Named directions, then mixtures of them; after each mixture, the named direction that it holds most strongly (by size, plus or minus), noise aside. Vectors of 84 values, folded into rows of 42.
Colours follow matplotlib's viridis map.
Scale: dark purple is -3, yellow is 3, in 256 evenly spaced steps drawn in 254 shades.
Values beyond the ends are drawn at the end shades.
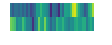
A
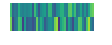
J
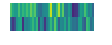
A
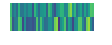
J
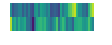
A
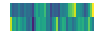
A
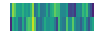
J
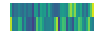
J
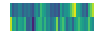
A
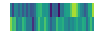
A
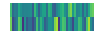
J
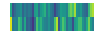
J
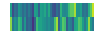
J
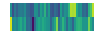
A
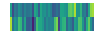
J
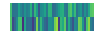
J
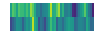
A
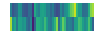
A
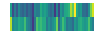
A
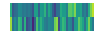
J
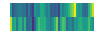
A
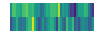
A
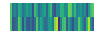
J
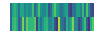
J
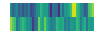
A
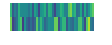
J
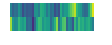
A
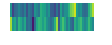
A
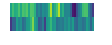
A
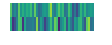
J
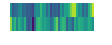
A
